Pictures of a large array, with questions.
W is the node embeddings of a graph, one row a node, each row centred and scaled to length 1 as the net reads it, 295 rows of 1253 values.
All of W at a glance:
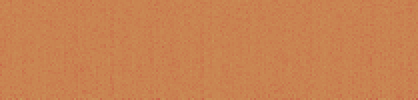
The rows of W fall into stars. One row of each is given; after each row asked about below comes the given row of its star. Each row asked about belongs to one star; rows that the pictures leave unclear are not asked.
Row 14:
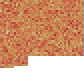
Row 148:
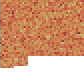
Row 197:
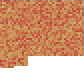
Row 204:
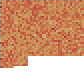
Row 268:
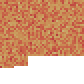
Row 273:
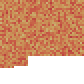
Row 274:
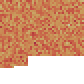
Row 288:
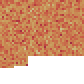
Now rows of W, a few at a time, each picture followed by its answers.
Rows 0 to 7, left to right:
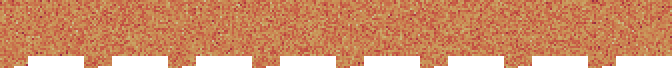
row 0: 288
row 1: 197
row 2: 274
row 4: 148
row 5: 148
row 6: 268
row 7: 197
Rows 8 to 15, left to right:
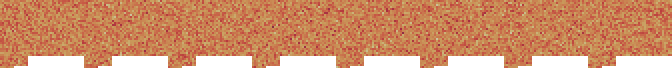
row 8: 14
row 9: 274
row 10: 268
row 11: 273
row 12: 273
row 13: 14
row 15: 273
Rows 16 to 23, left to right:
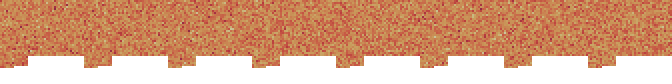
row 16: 273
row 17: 14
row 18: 288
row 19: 268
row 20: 148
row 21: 148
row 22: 197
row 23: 148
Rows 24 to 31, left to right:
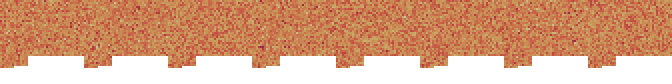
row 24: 14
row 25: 273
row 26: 273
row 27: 197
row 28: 288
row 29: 197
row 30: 14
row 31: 274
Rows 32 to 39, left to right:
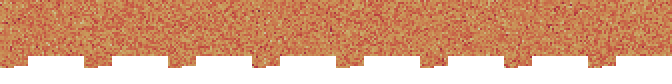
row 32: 197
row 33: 274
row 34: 14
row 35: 273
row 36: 197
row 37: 274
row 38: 273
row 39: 268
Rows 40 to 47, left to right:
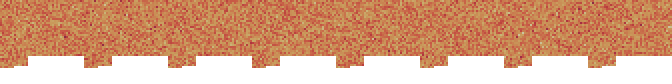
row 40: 204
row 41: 14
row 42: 148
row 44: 274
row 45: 148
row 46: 268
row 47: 148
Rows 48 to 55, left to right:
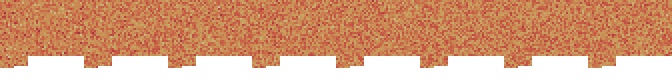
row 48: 148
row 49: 268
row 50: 288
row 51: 148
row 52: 14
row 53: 14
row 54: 268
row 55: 288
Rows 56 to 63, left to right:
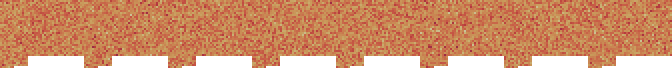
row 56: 197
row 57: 274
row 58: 14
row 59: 204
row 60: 288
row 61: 197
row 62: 148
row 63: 14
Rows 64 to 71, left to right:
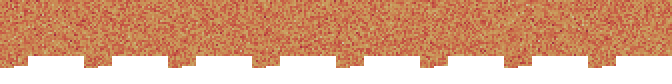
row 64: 14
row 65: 268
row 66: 288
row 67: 148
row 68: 204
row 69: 197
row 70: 274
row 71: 197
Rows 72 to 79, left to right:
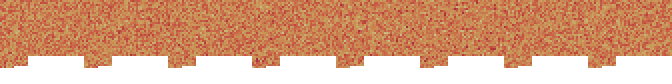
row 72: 268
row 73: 148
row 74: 204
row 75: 197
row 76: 14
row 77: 268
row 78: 273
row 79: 197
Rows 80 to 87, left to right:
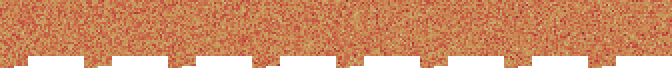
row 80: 273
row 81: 14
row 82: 288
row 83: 288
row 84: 14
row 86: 148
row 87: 14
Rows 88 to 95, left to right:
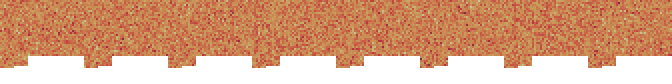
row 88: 268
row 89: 273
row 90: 14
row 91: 14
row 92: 268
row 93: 204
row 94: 274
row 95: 204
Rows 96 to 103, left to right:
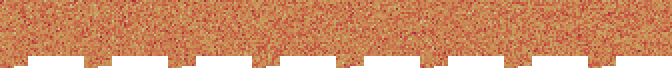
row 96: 274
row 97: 288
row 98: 14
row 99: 273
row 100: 148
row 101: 273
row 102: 288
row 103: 197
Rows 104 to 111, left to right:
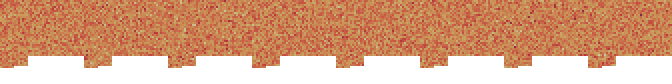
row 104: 288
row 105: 148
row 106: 268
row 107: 273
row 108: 268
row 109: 288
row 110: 197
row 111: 273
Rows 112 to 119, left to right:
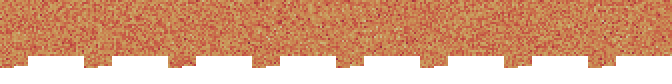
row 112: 268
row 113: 268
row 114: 274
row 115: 14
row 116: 288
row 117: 148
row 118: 14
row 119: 288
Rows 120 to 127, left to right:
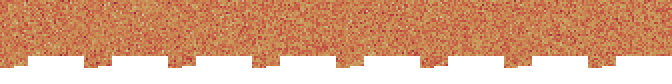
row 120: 288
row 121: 204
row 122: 274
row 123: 268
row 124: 288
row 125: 274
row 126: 14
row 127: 274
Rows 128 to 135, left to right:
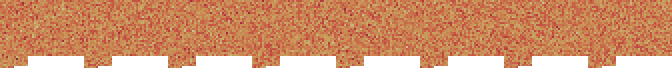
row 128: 148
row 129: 268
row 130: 268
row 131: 14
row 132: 148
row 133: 274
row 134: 197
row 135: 14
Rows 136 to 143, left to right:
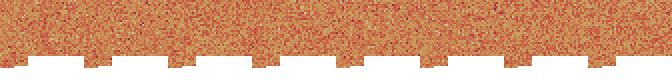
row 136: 274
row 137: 204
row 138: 288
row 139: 204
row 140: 197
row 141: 268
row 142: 197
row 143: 268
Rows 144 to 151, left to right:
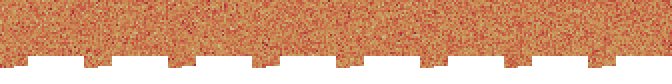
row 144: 273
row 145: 148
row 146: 288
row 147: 273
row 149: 14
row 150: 288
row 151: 288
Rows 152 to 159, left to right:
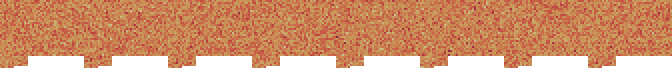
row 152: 148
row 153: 268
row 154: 273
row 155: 204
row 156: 204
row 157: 273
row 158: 197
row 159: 273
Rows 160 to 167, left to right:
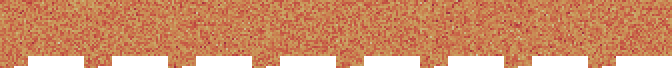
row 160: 204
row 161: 273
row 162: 197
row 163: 268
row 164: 288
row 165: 197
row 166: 14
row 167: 273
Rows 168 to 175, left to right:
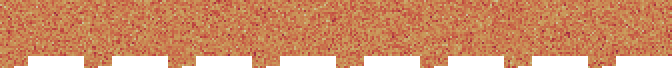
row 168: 268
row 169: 274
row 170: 288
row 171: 148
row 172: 148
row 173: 274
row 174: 148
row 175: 273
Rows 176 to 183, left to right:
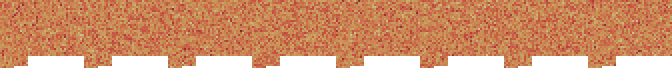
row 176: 148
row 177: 268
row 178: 268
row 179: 274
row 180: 268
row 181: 274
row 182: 268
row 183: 197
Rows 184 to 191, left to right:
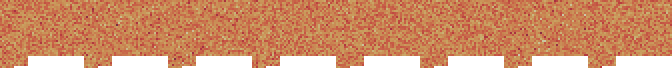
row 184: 204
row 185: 148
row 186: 268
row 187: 197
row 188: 274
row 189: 274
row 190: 204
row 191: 148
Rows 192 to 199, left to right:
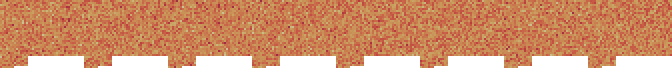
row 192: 268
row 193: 197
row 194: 197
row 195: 197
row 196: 268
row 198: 268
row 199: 197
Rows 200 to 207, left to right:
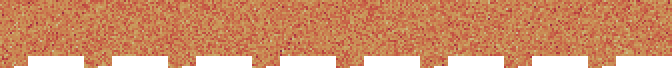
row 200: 204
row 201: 288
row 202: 204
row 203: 273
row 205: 274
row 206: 273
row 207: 288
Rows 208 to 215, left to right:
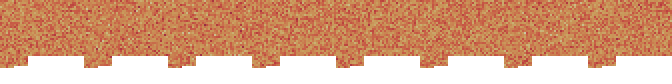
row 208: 14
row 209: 273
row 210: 274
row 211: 148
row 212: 148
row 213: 197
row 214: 274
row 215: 197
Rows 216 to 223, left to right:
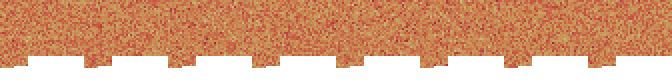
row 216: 288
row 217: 14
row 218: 273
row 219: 268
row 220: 14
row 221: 288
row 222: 274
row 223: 288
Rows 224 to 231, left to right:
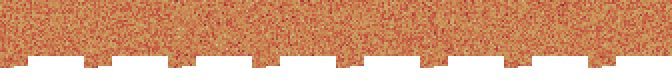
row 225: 274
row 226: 197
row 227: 288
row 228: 204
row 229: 14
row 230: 197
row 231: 274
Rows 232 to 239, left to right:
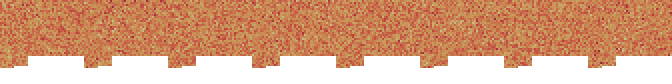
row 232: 148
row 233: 288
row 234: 14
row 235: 274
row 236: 273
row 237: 148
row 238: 268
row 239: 204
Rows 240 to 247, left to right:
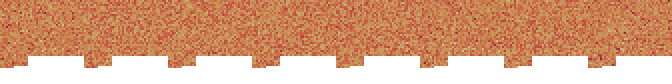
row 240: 204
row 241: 288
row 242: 197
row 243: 273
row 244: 14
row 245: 204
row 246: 14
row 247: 204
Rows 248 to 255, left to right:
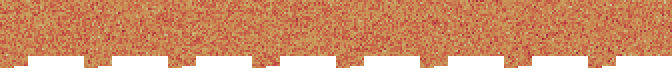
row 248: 148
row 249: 148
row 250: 14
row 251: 274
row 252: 268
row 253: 288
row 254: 273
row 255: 274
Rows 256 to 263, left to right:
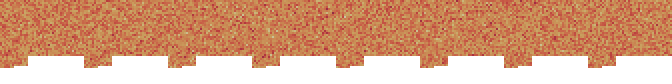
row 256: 288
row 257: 268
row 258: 268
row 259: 268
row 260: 273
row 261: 14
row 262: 204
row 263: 273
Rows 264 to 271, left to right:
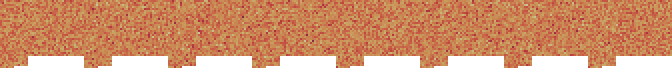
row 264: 14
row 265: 148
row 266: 197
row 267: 14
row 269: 14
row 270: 274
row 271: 204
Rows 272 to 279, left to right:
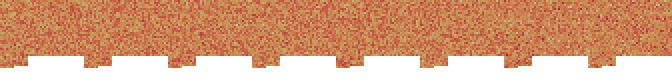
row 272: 273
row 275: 274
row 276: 197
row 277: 204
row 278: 273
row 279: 274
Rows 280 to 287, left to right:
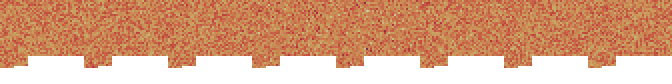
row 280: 288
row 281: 274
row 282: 204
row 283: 14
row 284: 204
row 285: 288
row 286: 204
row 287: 148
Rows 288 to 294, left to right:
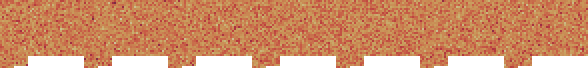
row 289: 204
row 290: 14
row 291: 14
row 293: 268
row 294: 274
